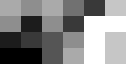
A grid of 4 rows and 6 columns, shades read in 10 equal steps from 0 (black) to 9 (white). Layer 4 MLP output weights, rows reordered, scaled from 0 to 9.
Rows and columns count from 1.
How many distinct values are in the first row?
5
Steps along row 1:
down up down down up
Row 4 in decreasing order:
9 7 6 3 0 0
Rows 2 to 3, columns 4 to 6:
2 9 9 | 5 9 7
